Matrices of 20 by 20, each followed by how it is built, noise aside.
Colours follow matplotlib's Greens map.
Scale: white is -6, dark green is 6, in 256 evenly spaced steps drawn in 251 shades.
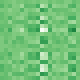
low rank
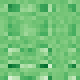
low rank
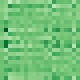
low rank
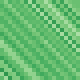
Toeplitz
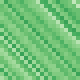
Toeplitz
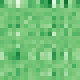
low rank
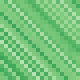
Toeplitz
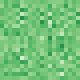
low rank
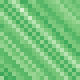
Toeplitz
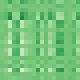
low rank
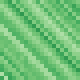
Toeplitz
